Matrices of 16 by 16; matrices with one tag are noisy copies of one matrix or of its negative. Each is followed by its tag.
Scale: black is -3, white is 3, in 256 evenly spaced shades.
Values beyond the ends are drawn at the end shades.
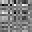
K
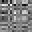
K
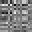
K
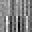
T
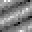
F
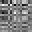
K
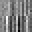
T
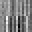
T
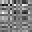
K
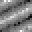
F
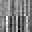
T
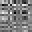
K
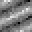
F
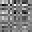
K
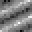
F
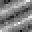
F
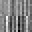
T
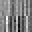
T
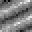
F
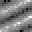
F
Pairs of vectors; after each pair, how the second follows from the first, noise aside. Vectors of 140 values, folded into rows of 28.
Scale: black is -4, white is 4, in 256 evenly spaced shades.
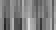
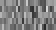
shuffled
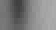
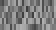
shuffled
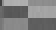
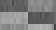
reversed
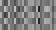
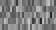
shuffled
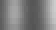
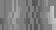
partly zeroed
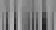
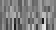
sign-scrambled
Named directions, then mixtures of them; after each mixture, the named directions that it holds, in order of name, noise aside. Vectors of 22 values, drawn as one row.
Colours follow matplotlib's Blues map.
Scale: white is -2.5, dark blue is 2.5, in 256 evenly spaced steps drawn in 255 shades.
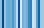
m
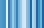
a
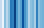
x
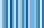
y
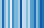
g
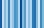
m, y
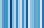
y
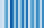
x, y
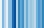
g, m, x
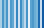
g, y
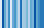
g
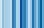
a, g, x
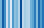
g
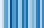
x, y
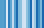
a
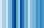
g, x
